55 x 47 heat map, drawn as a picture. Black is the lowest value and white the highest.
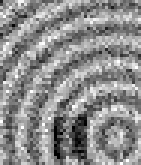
There is no overall slope. Neither half mirrors the other. The values follow a bell shape. An odd patch, lower than its surroundings, sits in the bottom middle. Rings spread out from the bottom right. The ninth with the lowest average is the bottom middle.
